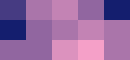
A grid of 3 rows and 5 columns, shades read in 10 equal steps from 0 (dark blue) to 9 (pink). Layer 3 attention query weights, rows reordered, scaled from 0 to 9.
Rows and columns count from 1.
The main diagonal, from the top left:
2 5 8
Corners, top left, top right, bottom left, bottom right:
2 0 5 6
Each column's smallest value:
0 5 6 5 0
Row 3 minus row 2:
5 0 2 2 0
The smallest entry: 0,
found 2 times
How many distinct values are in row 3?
4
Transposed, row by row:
2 0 5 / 6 5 5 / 7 6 8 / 5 7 9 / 0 6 6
